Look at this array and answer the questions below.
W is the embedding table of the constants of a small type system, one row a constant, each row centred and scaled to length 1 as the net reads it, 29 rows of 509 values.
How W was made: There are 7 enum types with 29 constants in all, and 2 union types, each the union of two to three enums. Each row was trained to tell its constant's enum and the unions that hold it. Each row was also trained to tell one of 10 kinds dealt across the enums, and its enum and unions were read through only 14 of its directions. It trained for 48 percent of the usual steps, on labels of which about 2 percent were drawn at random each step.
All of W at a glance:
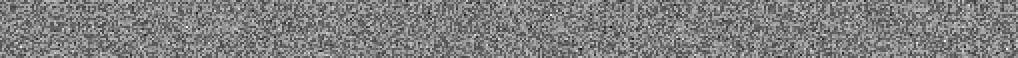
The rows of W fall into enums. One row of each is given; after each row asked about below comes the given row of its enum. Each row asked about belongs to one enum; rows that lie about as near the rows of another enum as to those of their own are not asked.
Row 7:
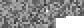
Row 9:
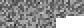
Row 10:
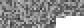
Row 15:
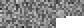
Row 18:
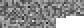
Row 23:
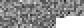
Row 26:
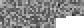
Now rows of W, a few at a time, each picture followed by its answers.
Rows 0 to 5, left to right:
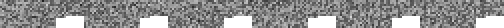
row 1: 18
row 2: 23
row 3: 9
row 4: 23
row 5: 23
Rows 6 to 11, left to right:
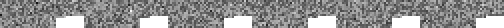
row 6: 9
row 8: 26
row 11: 18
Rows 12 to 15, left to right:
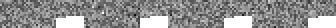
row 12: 18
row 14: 15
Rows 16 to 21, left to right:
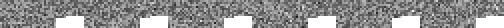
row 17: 9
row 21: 26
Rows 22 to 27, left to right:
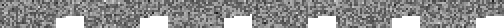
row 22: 26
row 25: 23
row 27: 9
